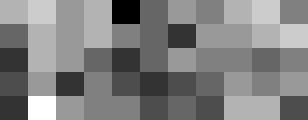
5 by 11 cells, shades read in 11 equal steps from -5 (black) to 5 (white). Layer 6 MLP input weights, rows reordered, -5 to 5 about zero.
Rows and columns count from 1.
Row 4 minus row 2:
-1 -1 -4 -2 -2 -2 1 -2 0 -2 -2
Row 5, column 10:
2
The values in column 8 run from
-2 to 1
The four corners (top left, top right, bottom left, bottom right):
2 0 -3 -2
